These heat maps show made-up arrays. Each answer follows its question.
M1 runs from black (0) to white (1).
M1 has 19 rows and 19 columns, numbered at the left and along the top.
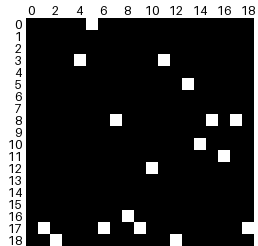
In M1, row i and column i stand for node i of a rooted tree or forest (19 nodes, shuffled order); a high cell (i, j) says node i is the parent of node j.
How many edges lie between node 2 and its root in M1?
6
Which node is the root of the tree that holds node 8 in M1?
3
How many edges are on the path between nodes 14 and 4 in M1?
9
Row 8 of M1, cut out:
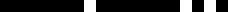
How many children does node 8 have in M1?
3
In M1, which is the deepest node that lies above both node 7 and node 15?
8
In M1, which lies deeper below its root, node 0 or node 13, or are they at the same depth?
node 13
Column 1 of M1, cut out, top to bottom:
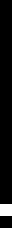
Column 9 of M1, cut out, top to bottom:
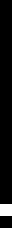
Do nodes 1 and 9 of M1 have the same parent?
yes
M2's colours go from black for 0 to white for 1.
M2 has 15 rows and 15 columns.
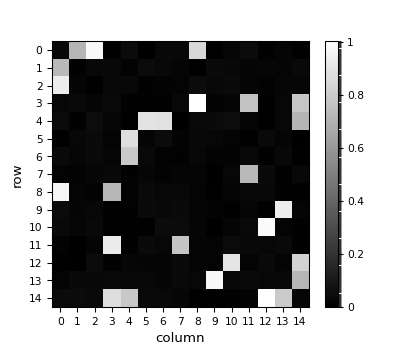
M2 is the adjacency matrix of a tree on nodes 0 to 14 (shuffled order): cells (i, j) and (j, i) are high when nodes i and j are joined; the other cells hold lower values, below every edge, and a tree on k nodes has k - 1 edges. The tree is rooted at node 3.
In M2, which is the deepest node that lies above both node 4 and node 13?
14
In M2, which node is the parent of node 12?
14
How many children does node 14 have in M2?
3
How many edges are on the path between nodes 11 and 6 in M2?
4
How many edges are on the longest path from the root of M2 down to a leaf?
3
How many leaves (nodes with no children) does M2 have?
7
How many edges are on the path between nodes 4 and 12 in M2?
2
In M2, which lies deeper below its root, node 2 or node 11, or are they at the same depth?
node 2
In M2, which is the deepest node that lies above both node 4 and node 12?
14
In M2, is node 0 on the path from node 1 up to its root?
yes
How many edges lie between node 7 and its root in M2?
2
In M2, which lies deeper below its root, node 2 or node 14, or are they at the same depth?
node 2
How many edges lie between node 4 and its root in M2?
2
